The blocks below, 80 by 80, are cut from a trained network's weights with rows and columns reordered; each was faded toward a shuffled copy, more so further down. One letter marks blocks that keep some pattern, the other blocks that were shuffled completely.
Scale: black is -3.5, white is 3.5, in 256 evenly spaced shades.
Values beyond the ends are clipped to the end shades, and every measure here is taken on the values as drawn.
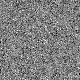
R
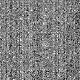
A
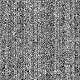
A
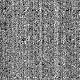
A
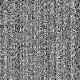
A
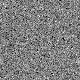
R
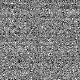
A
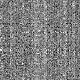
A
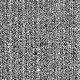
A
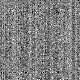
A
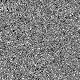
R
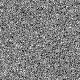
R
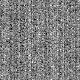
A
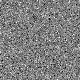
R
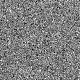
R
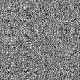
A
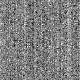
A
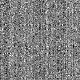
A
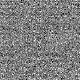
A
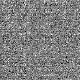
A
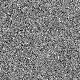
R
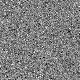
R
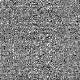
A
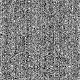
A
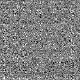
A
